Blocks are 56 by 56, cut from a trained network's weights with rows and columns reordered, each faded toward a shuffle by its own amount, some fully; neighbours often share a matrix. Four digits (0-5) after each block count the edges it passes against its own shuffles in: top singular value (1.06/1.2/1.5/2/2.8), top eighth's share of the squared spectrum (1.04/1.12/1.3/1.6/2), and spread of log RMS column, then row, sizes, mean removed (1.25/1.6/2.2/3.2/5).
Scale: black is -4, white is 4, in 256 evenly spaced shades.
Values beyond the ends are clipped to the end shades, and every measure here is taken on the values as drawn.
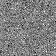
0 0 0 0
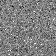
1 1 0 0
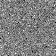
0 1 0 0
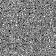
2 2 0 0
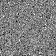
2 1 0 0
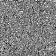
2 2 0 0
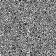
2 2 0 1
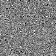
2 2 0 1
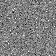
0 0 0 0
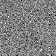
2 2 1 1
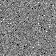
0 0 0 0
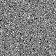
0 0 0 0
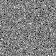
0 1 0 0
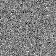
1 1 0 0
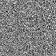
2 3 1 1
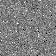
0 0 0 0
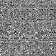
3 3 1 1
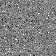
0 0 0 0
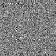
3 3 1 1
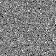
2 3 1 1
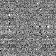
3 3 1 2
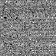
3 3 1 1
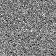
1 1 0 0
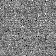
2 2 0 0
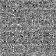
3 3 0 1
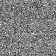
1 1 0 0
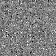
1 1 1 0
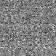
2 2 0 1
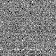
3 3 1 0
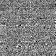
3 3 1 2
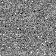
2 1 0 0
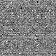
3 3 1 1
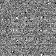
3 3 1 0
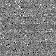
1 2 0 0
